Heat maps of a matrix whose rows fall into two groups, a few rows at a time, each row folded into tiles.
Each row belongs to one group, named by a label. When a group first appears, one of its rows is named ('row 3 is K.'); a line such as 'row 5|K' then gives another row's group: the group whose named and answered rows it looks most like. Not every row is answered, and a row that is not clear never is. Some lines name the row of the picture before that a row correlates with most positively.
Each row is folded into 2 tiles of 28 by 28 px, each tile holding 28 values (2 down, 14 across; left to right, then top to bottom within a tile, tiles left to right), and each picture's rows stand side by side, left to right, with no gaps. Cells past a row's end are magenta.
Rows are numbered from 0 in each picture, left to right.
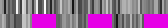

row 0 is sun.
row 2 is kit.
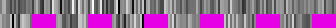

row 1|sun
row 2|kit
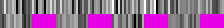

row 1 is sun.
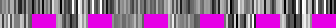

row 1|sun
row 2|kit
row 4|kit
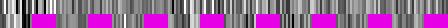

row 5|kit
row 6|kit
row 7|sun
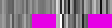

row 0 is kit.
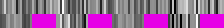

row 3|kit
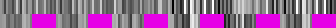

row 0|sun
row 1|sun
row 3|sun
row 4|kit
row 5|sun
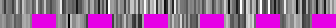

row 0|sun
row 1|kit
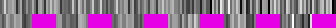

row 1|sun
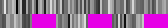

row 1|kit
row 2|kit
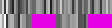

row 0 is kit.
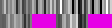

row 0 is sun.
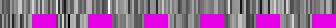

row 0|kit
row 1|kit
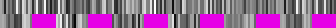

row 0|sun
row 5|sun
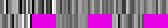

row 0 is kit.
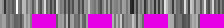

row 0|sun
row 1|kit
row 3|sun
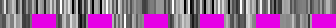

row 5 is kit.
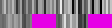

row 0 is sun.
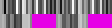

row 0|sun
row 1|sun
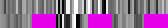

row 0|sun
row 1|kit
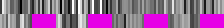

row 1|sun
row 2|kit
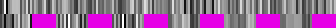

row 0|kit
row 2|kit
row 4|sun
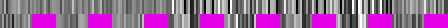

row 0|kit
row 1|sun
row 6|sun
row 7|kit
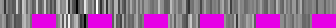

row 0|sun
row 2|kit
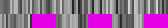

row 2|sun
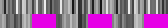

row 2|sun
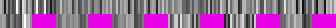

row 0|sun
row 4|kit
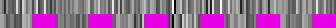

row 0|sun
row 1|kit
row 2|kit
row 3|kit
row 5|sun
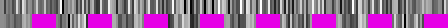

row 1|kit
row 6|sun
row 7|kit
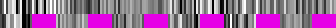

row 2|kit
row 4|kit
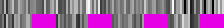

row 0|kit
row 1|kit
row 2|kit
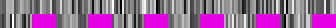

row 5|kit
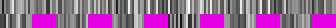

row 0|kit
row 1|kit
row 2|sun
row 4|sun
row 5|kit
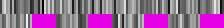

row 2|kit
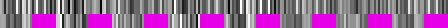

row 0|sun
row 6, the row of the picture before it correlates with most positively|0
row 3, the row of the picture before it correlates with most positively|0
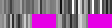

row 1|sun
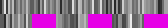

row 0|kit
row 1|sun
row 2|kit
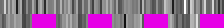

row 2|kit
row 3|sun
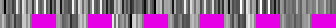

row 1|sun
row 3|sun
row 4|sun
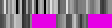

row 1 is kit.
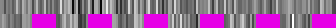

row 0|sun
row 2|sun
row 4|kit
